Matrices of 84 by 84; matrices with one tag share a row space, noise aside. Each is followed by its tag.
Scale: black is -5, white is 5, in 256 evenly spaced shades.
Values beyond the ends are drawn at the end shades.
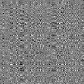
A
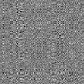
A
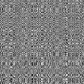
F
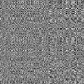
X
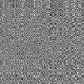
X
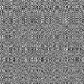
F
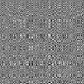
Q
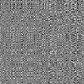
X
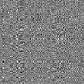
A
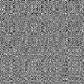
F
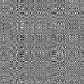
A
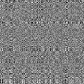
F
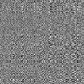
X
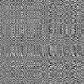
X
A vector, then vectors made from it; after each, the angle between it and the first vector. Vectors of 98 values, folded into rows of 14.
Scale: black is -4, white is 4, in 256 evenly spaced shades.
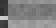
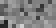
partly aligned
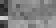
nearly parallel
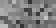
partly opposed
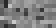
partly aligned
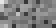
partly opposed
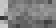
nearly opposite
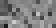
partly aligned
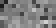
partly aligned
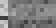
nearly opposite
